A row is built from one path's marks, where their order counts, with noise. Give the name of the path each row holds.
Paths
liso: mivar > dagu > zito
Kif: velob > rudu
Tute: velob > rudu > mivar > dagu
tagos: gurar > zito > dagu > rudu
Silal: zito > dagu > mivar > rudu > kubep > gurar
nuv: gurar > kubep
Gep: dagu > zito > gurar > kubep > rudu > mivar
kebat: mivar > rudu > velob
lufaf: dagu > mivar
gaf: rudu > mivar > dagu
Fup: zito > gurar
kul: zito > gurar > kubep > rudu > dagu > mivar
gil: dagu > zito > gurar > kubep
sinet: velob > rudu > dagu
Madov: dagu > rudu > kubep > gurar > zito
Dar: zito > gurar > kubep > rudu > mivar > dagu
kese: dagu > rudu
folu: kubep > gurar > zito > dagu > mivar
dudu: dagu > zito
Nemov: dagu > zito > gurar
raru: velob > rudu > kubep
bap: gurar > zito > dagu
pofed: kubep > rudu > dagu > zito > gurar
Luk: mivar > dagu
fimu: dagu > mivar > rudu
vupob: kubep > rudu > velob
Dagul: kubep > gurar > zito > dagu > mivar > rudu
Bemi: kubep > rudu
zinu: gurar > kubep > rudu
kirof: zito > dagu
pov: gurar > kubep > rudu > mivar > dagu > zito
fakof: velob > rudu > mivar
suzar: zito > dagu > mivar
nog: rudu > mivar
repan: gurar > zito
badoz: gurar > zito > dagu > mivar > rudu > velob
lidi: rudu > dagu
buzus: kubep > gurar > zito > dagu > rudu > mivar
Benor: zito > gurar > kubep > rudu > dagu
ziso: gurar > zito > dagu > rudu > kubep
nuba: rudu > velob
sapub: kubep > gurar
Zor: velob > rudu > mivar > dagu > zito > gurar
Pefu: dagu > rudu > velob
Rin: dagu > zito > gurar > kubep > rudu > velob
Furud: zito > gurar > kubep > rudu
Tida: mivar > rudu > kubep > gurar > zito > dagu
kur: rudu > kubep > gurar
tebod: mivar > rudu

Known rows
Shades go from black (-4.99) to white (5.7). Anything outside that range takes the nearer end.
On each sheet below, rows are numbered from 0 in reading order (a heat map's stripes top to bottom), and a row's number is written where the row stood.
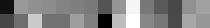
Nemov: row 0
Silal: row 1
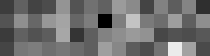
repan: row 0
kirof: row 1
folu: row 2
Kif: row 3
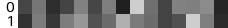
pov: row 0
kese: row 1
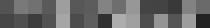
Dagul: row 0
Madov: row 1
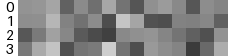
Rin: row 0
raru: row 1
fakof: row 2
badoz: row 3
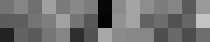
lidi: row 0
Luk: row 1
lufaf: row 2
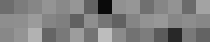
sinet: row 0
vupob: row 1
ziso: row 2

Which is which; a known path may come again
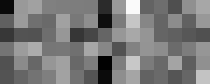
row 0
Zor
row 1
bap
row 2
kul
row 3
nuba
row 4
kirof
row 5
Luk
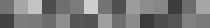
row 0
badoz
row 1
fimu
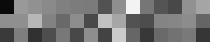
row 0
Nemov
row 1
raru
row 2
liso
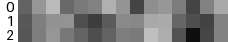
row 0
Pefu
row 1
nog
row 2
buzus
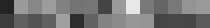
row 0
Fup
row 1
folu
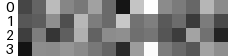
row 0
kur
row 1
gil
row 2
tagos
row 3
pofed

